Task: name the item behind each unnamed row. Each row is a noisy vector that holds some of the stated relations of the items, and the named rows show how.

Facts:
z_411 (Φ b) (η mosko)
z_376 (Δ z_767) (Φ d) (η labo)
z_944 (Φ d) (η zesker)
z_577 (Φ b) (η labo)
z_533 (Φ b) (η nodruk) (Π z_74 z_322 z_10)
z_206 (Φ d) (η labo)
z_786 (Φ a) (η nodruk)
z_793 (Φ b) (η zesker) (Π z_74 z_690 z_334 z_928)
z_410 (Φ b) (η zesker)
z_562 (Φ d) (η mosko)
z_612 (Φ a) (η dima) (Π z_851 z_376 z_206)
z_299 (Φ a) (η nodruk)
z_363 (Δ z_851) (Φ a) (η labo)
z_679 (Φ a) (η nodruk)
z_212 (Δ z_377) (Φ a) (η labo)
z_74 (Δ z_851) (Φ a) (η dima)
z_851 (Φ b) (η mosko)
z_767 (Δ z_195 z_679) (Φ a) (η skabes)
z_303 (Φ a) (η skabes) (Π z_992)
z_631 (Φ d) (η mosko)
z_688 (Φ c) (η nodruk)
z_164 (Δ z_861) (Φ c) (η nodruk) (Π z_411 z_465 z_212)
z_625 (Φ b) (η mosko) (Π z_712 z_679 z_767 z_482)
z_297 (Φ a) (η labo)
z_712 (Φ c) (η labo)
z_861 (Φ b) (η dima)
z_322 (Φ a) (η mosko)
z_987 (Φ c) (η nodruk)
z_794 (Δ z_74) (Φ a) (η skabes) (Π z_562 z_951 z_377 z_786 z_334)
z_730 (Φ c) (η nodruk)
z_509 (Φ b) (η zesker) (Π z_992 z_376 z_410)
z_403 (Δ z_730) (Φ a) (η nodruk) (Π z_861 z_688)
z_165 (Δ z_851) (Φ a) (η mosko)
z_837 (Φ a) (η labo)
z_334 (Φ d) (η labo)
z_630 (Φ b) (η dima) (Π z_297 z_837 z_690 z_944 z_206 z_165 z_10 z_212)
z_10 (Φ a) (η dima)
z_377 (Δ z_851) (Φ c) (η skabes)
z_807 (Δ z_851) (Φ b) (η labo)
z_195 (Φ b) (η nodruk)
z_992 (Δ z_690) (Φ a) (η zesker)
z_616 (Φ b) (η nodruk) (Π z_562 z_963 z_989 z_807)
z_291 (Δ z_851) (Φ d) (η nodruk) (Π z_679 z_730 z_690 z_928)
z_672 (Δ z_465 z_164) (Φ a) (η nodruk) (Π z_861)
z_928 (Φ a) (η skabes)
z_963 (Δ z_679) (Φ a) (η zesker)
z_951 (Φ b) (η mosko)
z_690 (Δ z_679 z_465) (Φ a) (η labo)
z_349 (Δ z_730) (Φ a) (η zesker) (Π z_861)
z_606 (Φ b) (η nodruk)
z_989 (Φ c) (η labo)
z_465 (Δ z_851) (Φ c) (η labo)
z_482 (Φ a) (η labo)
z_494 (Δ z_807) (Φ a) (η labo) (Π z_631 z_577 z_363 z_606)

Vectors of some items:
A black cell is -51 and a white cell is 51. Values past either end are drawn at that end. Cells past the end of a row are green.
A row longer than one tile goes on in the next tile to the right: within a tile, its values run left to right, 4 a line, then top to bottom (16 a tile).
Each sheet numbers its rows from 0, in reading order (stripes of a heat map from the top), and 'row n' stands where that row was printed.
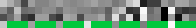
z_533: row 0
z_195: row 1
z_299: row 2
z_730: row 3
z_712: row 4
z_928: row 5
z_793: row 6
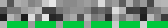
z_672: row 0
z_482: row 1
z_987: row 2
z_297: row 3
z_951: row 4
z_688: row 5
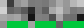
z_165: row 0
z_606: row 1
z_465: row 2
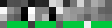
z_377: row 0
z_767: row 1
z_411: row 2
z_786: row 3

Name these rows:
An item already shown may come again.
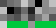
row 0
z_944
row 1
z_861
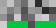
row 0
z_291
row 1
z_851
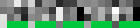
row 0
z_690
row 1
z_322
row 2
z_928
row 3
z_616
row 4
z_794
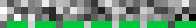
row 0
z_625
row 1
z_690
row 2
z_164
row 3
z_349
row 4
z_951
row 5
z_562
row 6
z_494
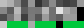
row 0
z_533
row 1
z_10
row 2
z_303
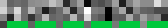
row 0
z_630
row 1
z_509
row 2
z_631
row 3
z_377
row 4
z_631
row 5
z_206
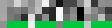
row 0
z_212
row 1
z_334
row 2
z_928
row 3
z_322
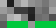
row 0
z_851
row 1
z_606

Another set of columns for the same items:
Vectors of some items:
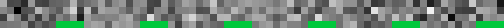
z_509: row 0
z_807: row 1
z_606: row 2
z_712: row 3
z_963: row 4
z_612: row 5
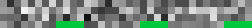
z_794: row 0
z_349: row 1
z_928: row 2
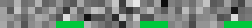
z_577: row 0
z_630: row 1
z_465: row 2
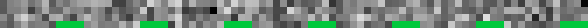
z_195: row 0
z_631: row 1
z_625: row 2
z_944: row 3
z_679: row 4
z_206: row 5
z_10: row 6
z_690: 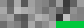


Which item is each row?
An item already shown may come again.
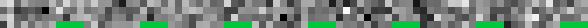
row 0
z_625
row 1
z_165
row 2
z_334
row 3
z_74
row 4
z_612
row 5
z_164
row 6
z_291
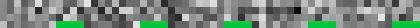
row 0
z_494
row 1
z_793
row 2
z_164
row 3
z_625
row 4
z_377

